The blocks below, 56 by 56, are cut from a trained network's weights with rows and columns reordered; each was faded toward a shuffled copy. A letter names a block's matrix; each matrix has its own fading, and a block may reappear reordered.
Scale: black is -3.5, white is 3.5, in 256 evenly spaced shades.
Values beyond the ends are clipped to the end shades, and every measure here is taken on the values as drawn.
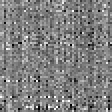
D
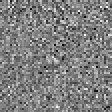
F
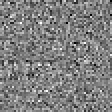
F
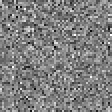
F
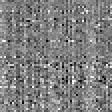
D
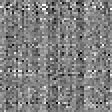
D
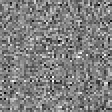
F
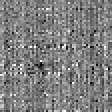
D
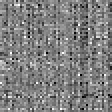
D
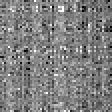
D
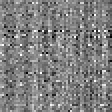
D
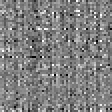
D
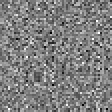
F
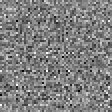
F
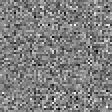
F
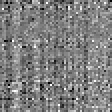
D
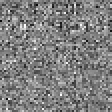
F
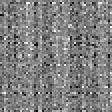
D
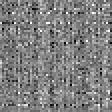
D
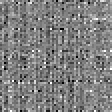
D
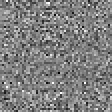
F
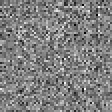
F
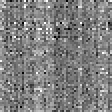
D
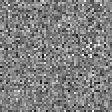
F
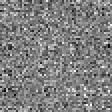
F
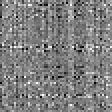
D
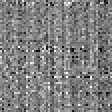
D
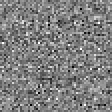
F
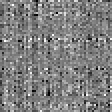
D
